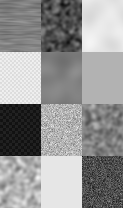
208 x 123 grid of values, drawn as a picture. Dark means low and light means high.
It is made of 4 by 3 panels. Panel 1,1: middling, streaked across, faint in contrast. Panel 1,2: low, blotchy. Panel 1,3: very high, smooth, faint in contrast. Panel 2,1: very high, checkered, faint in contrast. Panel 2,2: middling, smooth, faint in contrast. Panel 2,3: high, flat. Panel 3,1: very low, checkered, faint in contrast. Panel 3,2: high, fine-grained. Panel 3,3: middling, blotchy. Panel 4,1: high, blotchy. Panel 4,2: very high, flat. Panel 4,3: low, fine-grained.
